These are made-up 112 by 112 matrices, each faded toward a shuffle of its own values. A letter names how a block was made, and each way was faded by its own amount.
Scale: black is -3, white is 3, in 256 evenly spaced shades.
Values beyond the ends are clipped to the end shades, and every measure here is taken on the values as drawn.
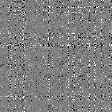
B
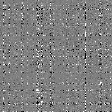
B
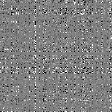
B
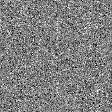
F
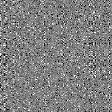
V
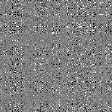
B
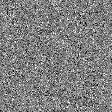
F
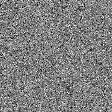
F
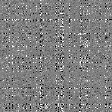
B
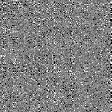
V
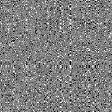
V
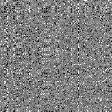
V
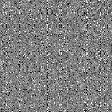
V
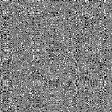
V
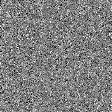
F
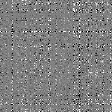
B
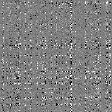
B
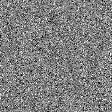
F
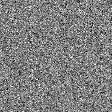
F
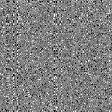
V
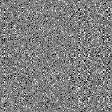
V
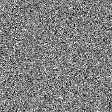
F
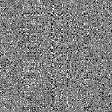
V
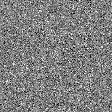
F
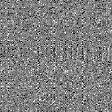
V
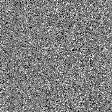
F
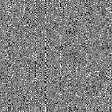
V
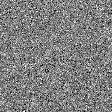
F
